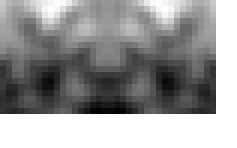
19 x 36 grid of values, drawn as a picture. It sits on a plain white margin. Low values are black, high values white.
There are no lone odd cells. Values rise toward the top. There are no regular stripes. The texture is blotchy. It is mirror symmetric from left to right.
